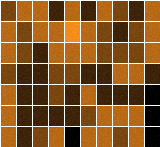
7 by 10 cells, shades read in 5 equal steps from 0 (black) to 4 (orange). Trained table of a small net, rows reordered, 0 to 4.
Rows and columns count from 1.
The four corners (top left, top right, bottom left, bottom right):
2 3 3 0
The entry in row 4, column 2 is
1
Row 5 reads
3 1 1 2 1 3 1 1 1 0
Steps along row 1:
up same down up down up down down up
